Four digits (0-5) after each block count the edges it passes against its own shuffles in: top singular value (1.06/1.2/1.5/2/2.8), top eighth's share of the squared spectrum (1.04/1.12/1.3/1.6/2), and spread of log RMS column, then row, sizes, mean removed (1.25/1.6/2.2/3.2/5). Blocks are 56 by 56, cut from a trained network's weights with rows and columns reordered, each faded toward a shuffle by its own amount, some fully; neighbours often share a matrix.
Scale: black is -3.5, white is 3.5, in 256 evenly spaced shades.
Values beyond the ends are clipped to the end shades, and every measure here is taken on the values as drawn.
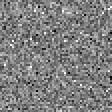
0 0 0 0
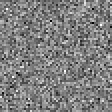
0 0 0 0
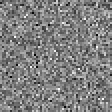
2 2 0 0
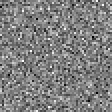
0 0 0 0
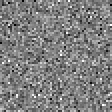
0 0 0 0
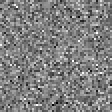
2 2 0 0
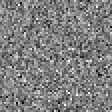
1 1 0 0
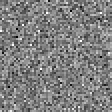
0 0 0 0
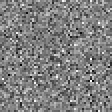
3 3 1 0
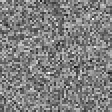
0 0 0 0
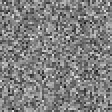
3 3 0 0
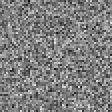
2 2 0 0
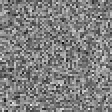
1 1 0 0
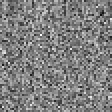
3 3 0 0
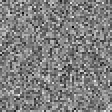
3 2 0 0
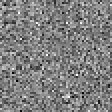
3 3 1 2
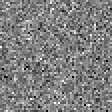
1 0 0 1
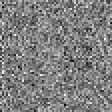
3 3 2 0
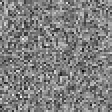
3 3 0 0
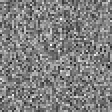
2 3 0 0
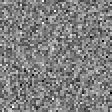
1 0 0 0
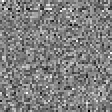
3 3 0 1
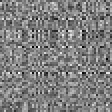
4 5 1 3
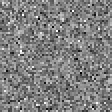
1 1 0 0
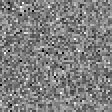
0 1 0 0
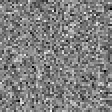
3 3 0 0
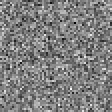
2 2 0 0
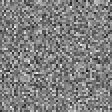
3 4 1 0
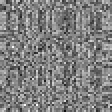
4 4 1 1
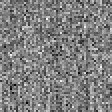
3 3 1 0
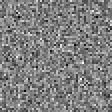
1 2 0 0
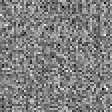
3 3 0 1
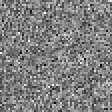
2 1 0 0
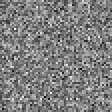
1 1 0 0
